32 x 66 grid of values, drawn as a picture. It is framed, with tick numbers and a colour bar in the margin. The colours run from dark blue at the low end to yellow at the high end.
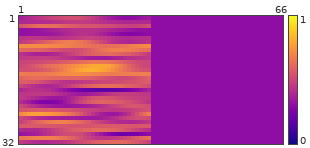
The table splits into one row of 2 panels. Panel 1,1: middling, streaked across, strong in contrast. Panel 1,2: low, flat.
